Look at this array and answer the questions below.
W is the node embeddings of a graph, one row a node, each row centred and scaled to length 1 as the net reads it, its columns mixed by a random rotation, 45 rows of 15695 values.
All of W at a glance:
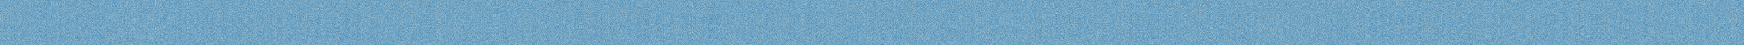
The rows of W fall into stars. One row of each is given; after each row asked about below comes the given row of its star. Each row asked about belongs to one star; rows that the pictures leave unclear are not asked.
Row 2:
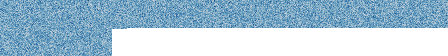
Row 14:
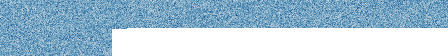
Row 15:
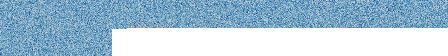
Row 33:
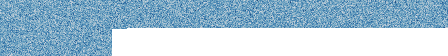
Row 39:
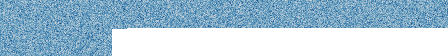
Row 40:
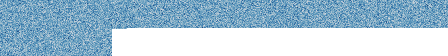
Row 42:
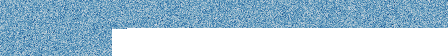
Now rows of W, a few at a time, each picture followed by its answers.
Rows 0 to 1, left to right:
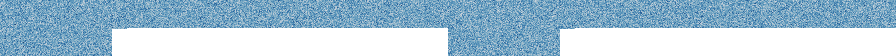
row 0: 40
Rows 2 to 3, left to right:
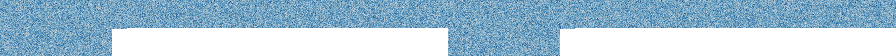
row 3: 40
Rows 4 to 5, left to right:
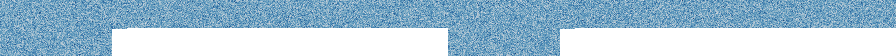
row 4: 33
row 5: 2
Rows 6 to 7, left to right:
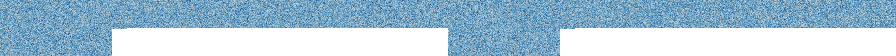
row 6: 2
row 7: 15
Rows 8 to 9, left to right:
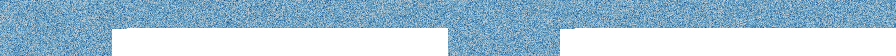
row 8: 39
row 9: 33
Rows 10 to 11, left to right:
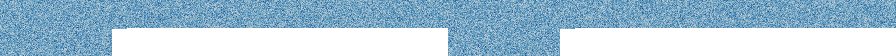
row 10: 2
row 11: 40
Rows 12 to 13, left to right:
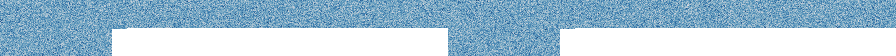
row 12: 33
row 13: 39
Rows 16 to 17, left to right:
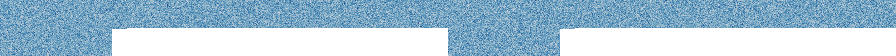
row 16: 14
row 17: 2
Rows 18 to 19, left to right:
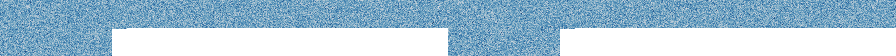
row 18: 15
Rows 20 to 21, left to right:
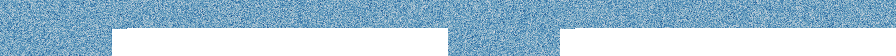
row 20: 33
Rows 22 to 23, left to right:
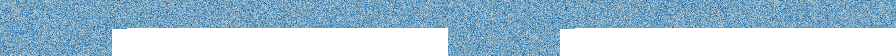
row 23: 15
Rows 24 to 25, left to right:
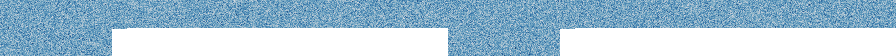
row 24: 14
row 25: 39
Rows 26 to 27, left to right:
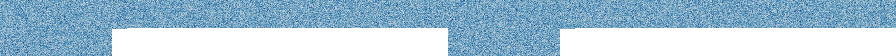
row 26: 39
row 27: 40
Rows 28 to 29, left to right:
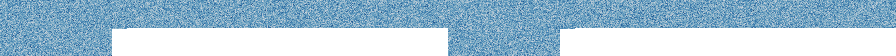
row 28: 40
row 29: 33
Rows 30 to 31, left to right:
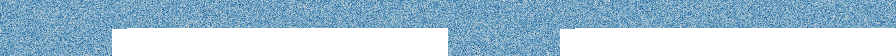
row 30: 42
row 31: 40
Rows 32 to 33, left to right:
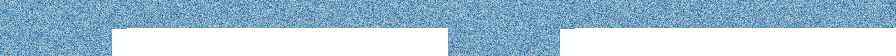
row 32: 2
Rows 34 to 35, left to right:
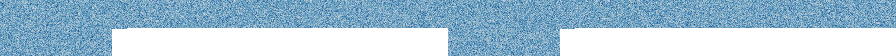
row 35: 15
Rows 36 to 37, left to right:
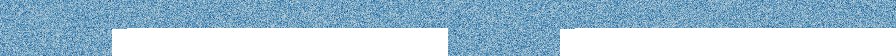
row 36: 15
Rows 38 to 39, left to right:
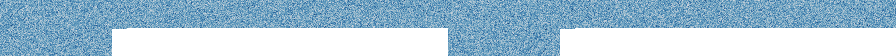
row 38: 14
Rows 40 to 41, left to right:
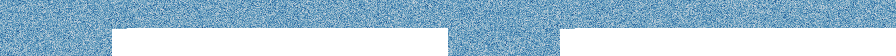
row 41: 39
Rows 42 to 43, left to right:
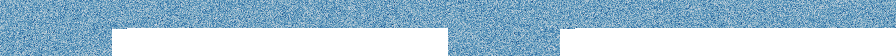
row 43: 39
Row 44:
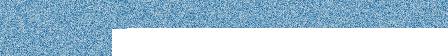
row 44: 33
